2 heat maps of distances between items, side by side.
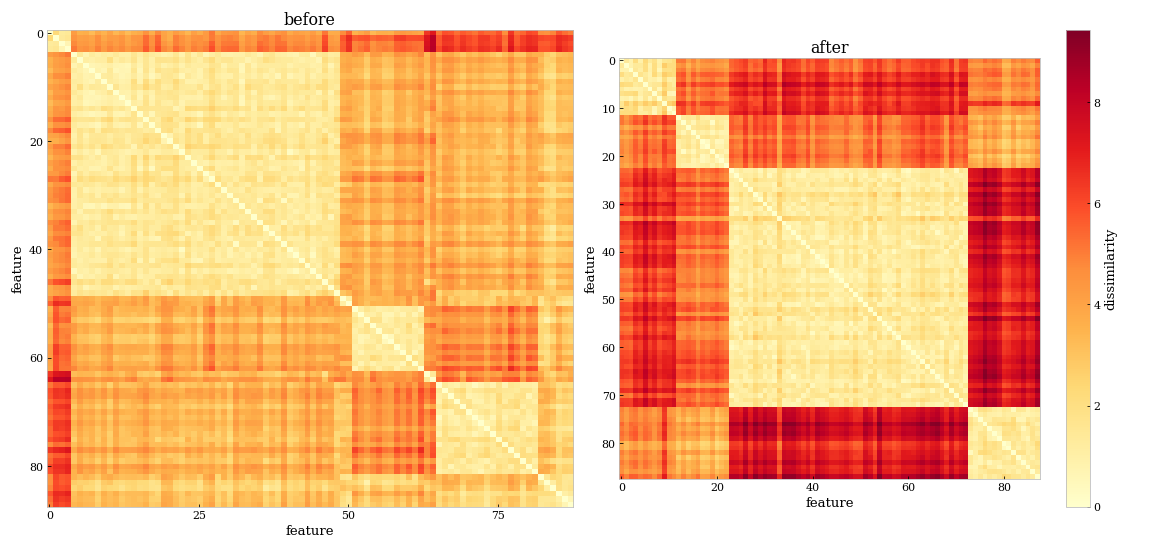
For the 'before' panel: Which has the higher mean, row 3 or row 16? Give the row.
3
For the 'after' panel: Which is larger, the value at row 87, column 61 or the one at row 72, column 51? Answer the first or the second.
the first
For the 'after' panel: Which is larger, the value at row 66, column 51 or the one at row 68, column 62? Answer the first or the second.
the second
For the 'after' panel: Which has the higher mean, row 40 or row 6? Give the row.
6
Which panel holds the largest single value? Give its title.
after
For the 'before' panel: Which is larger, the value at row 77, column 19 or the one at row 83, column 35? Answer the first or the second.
the first
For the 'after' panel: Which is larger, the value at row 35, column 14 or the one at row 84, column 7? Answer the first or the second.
the first
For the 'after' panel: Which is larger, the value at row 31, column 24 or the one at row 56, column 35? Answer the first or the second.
the second
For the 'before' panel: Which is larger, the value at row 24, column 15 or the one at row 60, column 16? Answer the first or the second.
the second
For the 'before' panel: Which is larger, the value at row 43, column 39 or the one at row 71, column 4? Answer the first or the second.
the second
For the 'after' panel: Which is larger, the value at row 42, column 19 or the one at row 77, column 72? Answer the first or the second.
the second
